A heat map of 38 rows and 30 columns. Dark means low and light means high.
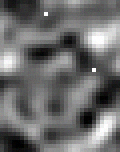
Neither half mirrors the other. The top right is the ninth with the highest average. No row or column stands out. Two lone cells stand out, each far higher than its neighbours. The bottom right is the roughest part.
